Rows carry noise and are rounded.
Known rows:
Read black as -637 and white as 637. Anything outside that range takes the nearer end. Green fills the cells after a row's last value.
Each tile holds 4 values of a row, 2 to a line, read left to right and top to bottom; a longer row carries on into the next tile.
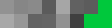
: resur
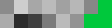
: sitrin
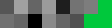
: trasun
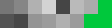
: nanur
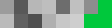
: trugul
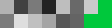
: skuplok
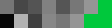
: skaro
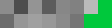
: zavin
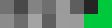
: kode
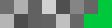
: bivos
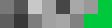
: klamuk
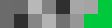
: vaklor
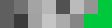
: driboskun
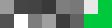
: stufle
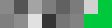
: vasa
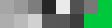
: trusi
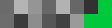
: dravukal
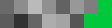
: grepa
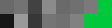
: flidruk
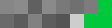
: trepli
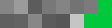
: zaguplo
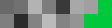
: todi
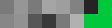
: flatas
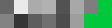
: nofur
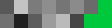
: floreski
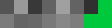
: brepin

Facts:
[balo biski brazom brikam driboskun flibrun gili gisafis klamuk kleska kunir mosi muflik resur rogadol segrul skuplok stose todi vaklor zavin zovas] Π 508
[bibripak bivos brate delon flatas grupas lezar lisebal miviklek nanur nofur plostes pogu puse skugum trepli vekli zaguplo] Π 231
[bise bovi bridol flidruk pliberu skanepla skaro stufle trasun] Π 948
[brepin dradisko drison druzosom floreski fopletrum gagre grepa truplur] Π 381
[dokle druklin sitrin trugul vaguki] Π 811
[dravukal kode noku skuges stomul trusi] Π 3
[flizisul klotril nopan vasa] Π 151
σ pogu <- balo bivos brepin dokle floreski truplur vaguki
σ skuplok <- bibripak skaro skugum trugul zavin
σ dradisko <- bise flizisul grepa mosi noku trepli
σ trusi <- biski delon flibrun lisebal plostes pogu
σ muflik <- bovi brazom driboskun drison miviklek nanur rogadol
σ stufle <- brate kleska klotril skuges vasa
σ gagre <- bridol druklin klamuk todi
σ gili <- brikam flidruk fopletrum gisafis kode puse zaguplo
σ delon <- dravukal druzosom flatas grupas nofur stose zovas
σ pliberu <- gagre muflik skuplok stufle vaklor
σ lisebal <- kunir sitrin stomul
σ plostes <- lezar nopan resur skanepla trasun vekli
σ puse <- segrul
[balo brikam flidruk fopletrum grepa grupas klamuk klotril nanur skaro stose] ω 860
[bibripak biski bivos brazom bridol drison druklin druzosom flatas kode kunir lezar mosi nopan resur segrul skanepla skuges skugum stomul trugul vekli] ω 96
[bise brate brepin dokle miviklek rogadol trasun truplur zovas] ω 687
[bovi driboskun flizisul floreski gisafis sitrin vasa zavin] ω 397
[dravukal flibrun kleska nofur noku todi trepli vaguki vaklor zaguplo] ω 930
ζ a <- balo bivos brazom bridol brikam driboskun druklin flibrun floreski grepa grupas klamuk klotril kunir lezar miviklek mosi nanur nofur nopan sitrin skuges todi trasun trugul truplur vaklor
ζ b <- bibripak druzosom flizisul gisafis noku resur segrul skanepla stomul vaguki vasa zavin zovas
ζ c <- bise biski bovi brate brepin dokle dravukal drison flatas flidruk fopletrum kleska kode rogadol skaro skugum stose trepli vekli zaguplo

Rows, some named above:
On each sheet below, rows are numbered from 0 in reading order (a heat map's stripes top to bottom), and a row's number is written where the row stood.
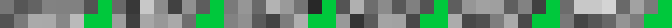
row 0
rogadol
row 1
skuges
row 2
flatas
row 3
truplur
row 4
kunir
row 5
grupas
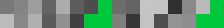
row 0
stomul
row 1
klotril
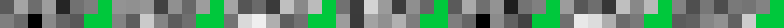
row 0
trasun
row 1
noku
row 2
muflik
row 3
skuges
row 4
trasun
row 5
muflik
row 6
kleska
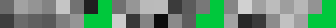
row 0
stose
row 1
nopan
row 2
sitrin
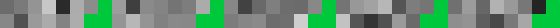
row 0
miviklek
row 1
bibripak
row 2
brate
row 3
lezar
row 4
flatas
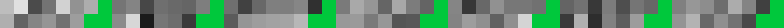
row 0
vaguki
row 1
skanepla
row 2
drison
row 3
zovas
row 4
skugum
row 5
bise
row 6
druzosom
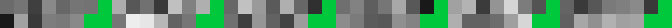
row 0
flidruk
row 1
muflik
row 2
dravukal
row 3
biski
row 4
dokle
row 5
drison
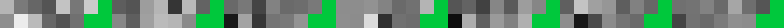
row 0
puse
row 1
brazom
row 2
flidruk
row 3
flizisul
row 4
bovi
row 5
flibrun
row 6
fopletrum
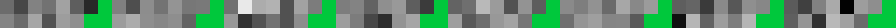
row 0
kode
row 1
segrul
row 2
nofur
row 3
vekli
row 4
mosi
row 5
gisafis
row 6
bovi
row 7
bridol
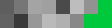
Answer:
driboskun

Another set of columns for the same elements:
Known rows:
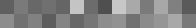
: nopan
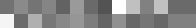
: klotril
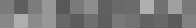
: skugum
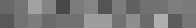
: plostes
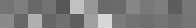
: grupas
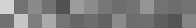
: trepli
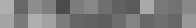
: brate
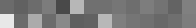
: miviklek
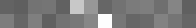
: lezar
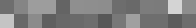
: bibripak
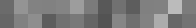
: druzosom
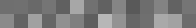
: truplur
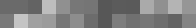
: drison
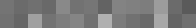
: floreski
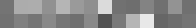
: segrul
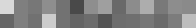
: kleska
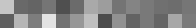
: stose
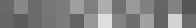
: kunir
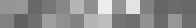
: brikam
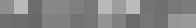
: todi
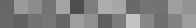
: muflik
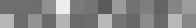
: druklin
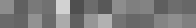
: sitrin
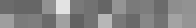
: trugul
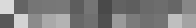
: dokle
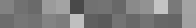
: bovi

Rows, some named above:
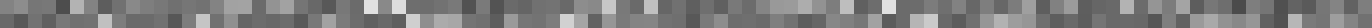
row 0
nofur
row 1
bibripak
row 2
dokle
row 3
vaguki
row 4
gisafis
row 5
skugum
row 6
brepin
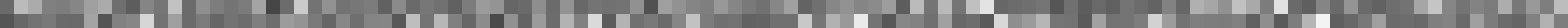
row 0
resur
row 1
driboskun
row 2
biski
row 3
nanur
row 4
flidruk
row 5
dokle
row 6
segrul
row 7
bridol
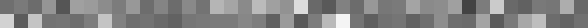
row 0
nanur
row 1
segrul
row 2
zavin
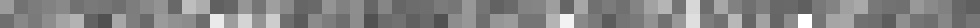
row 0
bise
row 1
fopletrum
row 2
trasun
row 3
mosi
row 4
kode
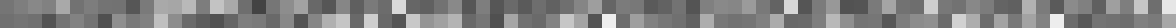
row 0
skanepla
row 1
zovas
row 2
dokle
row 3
dravukal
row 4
rogadol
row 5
skaro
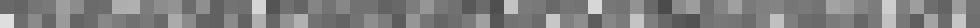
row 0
skuges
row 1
sitrin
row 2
trusi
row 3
kleska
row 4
brazom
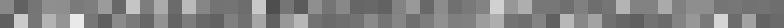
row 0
flidruk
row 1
sitrin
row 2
klamuk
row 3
puse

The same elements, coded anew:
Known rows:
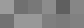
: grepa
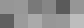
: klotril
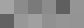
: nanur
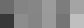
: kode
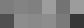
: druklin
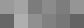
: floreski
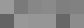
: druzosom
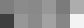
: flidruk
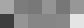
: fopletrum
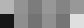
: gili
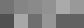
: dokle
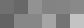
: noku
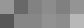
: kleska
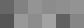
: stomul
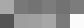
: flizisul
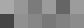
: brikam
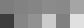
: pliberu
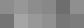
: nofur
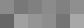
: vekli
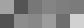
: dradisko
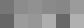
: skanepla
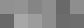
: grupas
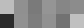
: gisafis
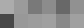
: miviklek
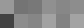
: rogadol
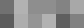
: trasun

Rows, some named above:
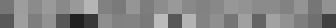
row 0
sitrin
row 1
segrul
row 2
brepin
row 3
kunir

